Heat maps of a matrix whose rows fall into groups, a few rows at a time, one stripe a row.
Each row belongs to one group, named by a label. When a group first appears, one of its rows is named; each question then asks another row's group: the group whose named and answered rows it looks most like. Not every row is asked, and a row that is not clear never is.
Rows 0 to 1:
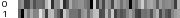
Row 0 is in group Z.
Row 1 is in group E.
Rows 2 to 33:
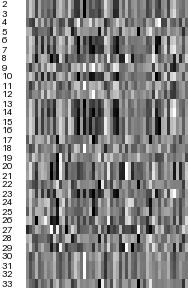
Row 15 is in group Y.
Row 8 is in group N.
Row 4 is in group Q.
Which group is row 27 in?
E
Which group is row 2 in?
Y
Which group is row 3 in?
Y
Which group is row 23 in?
Y
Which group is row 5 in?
Z
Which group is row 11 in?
Q
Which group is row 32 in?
Q
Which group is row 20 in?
N
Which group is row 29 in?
N
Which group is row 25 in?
N
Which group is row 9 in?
Q
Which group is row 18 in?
Q
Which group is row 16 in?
Y
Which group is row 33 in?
Z
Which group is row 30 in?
Q
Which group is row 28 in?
Z
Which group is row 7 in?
Y
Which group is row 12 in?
Q
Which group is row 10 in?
Y
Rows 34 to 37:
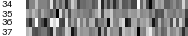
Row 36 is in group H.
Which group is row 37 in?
Z
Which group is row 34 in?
E
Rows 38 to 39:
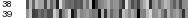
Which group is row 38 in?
N
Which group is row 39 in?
Z
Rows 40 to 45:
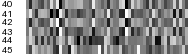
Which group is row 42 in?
H
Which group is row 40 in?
H
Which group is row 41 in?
N
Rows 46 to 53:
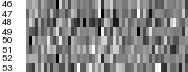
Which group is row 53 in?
Q
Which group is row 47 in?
E
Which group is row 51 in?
Q
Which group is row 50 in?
E
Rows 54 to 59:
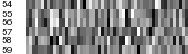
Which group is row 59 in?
Z
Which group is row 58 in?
N
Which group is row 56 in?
H
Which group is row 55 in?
H
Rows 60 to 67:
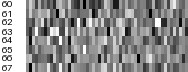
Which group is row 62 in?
Q
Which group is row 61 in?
N
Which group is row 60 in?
Y
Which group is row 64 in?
E
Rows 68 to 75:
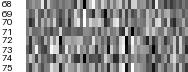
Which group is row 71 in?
N
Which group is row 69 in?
Q
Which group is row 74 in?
Y
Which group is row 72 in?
H
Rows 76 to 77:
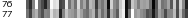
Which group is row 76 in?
H
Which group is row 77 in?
H
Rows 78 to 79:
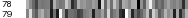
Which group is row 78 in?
Z
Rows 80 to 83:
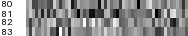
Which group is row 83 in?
E
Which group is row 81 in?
Y
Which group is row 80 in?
Z
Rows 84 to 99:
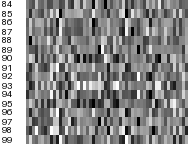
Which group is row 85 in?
H
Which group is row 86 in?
N
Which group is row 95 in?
Y
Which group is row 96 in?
H
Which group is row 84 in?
Q
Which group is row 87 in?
N
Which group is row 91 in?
H
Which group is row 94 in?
E
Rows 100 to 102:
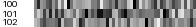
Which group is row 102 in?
Z
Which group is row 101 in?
Y
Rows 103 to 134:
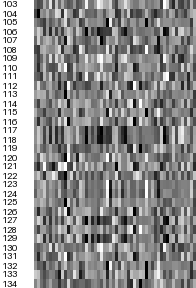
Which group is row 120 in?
E
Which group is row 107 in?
N
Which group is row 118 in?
Y
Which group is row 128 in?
H
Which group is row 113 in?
E
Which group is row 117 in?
Y
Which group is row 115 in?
Z
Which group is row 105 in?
Z
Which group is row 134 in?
N
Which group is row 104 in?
E
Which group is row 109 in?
Q
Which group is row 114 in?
H
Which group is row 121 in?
H
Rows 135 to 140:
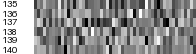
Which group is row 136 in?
H
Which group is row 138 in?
Q
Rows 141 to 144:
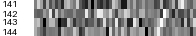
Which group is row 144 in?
Z
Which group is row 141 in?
Y
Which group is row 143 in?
N
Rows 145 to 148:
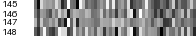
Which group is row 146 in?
H
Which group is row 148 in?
H
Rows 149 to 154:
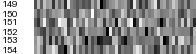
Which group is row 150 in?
Q
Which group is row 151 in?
H
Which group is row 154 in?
N
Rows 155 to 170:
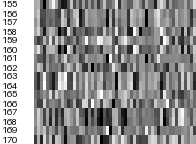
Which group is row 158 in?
N
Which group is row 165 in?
Q
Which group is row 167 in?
Y
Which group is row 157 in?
Z
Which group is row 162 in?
Y
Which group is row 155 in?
N
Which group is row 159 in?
Q
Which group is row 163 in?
H
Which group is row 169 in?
E
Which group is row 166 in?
Q
